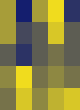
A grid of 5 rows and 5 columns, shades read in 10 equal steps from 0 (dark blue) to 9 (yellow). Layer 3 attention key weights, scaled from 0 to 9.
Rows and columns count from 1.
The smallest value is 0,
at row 1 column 2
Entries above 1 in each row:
3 5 4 5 5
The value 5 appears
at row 4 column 1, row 4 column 4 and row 5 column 3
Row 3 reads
3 1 3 4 3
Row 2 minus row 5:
2 -6 -2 1 -5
